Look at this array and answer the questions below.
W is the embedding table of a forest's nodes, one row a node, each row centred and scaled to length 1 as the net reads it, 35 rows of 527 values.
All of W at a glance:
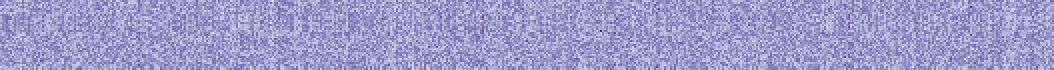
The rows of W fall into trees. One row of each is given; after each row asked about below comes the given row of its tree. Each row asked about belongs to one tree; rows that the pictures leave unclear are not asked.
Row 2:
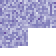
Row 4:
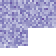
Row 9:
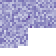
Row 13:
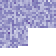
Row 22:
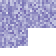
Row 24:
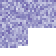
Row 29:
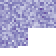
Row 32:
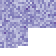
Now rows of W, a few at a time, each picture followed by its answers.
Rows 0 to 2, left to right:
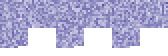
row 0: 29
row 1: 24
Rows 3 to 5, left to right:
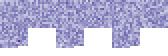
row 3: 22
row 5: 29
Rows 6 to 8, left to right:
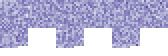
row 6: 22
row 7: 13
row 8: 9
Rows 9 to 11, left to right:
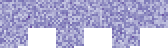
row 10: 13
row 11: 24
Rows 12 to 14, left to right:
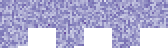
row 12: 9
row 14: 13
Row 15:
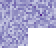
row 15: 9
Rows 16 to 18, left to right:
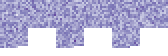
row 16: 32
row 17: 32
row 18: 29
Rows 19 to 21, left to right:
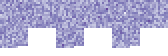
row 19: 2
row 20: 29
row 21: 24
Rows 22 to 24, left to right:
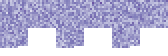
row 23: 4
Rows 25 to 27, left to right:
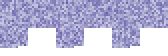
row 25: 9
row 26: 4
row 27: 13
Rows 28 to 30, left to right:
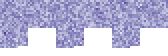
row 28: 32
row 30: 29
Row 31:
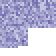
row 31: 13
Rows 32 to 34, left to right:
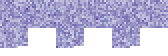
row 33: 22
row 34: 22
